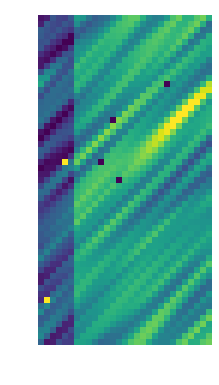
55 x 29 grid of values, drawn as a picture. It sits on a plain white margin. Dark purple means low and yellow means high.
The bottom middle is the calmest part. Six lone cells stand out: two far higher and four far lower than their neighbours. Streaks slant up to the right. The right part is higher, past a seam about 20% of the way across.
